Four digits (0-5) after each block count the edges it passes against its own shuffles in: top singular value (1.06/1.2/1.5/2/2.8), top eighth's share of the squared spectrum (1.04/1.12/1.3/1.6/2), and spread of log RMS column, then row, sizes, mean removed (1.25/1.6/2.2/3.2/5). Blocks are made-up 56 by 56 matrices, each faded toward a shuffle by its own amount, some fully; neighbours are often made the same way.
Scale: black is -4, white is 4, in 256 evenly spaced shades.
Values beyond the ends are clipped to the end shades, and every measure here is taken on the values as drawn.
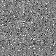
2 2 1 0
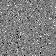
0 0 0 0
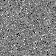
0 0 0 0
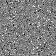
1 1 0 0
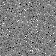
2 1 0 0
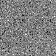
2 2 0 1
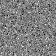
1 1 0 0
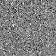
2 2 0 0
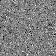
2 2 0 0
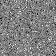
0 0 0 0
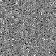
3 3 0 0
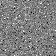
0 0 0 0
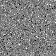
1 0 0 0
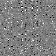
3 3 2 1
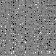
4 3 2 1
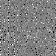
3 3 2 1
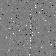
2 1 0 0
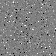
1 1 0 0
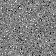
0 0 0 0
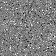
0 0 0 0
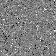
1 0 1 0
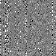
2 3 3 0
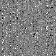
1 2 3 0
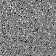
0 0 1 0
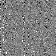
1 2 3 0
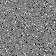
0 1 0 0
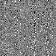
1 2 3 0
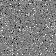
0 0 0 1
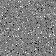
0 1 0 0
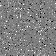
2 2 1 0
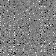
3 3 2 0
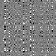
4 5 3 2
